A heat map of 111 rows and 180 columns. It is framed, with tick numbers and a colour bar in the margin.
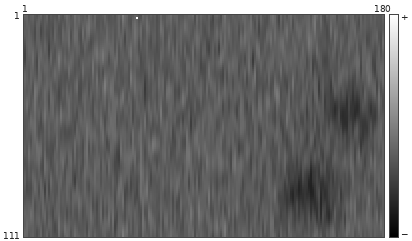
Lone odd cells: 1, higher than its neighbours. Mirror symmetry: none. Grain: streaks running down. Dips: two.
